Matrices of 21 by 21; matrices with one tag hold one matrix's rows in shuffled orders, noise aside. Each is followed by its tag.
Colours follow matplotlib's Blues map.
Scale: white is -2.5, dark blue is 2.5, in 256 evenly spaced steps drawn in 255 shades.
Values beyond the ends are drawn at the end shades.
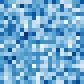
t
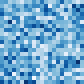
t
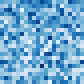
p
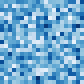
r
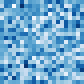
t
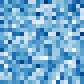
r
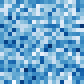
t
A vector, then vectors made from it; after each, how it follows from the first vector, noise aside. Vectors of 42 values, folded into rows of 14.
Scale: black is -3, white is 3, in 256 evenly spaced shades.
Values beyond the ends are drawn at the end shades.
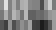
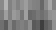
shrunk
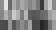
copied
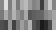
copied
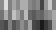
copied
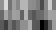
copied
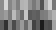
copied
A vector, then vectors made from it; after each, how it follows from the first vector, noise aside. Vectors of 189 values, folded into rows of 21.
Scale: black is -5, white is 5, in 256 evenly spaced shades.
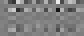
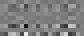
reversed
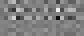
wrapped around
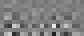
wrapped around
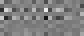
wrapped around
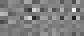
wrapped around
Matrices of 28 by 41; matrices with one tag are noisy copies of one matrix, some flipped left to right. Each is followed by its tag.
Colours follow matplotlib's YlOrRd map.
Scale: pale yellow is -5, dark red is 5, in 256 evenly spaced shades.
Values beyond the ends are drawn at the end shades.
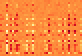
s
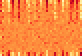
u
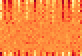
u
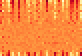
u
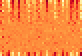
u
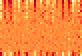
u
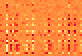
s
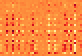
s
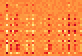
s
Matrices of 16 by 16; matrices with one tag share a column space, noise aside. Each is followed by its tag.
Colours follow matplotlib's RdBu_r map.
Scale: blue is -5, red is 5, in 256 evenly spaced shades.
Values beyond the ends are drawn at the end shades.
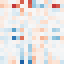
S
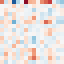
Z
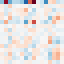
Z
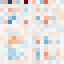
Z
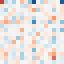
Z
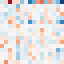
Z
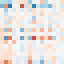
S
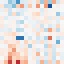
S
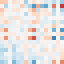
S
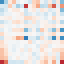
S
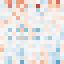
S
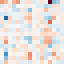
Z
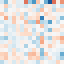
Z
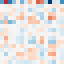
Z
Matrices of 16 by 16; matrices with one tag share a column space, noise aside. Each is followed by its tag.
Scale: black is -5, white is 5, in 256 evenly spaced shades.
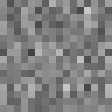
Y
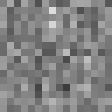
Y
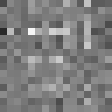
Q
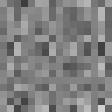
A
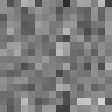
A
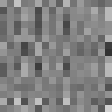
A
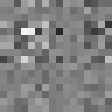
Q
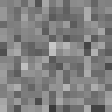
A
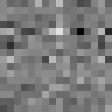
Q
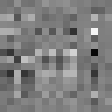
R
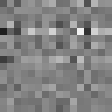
Q
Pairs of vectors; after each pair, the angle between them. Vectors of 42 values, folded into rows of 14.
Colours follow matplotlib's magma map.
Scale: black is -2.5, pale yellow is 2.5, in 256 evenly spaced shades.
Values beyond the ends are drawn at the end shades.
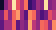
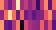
orthogonal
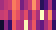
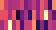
orthogonal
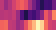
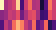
orthogonal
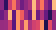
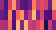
nearly parallel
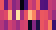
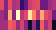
nearly parallel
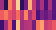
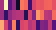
nearly opposite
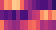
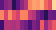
nearly opposite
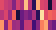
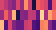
nearly parallel
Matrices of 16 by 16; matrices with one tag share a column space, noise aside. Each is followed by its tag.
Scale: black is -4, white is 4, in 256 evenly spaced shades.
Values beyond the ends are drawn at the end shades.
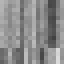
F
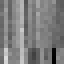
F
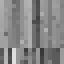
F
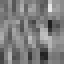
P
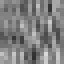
P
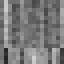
F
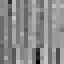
F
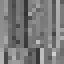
F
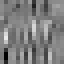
P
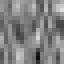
P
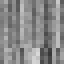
F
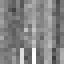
F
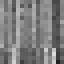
F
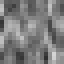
P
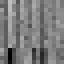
F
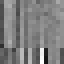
F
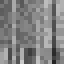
F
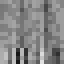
F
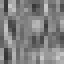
P
